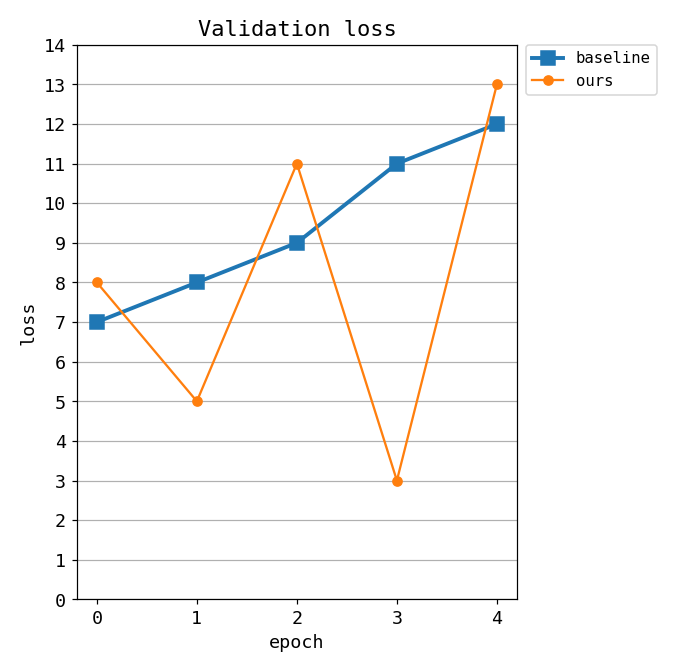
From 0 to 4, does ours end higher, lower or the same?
higher
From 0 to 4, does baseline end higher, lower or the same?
higher
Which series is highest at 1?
baseline
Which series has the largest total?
baseline
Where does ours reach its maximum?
4
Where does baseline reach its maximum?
4
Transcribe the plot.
Title: Validation loss
x-axis: epoch, ticks 0 1 2 3 4
y-axis: loss, ticks 0 1 2 3 4 5 6 7 8 9 10 11 12 13 14
Legend: baseline, ours
Values:
baseline: 7 8 9 11 12
ours: 8 5 11 3 13
